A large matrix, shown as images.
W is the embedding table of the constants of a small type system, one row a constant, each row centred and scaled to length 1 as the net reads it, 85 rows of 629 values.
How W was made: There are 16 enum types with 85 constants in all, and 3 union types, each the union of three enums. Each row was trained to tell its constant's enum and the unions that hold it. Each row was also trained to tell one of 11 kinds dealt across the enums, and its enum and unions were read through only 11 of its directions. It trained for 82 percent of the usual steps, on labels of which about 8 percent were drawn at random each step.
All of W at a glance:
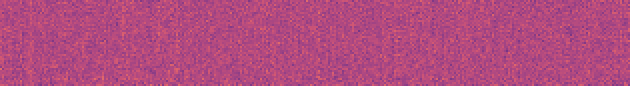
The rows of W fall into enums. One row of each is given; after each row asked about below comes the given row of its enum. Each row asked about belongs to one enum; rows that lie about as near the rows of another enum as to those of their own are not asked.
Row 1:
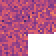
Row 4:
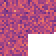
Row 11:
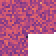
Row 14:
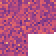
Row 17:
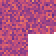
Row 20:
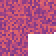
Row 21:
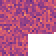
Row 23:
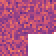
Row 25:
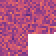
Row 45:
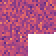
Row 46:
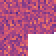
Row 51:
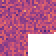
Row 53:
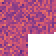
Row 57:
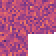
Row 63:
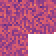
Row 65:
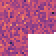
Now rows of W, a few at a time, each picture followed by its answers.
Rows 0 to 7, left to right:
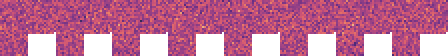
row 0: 11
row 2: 46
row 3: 46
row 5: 14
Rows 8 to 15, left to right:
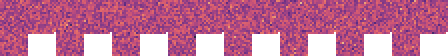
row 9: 65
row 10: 57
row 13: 4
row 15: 63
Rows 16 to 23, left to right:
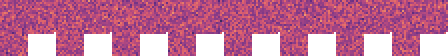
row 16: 51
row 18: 57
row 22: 4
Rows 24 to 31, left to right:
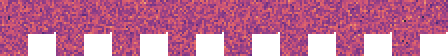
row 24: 57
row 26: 63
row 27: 21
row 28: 11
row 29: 25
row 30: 63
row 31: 17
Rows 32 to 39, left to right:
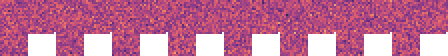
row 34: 46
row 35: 23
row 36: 14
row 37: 63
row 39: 23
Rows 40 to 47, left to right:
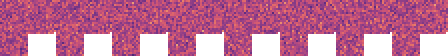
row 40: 65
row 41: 53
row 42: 51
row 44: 46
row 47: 53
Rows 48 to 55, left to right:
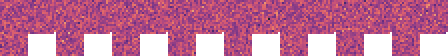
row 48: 23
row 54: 11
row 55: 46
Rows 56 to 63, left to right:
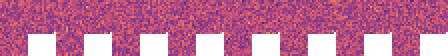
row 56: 53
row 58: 46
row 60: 14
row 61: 57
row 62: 53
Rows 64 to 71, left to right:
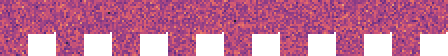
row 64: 4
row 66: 20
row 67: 51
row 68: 63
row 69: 53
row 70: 14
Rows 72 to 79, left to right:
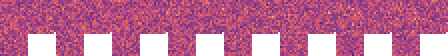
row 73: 20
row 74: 11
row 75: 57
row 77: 17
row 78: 20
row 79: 20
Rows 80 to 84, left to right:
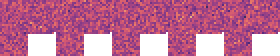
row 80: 57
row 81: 53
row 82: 11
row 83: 17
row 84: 11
